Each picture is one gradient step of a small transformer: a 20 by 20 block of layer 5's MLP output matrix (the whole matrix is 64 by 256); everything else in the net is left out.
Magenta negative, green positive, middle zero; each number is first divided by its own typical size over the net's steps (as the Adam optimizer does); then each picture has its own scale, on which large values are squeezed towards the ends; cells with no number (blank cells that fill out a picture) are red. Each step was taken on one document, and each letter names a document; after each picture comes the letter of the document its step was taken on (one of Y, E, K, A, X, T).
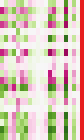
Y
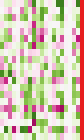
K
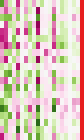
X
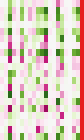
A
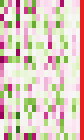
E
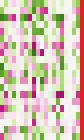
K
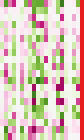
K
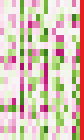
A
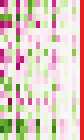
X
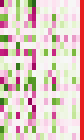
E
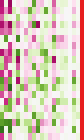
X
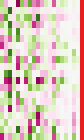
X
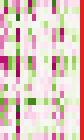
E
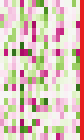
A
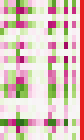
Y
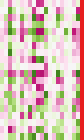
A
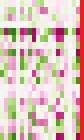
A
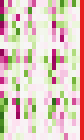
E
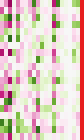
X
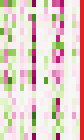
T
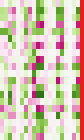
K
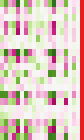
Y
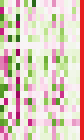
E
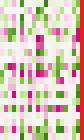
A
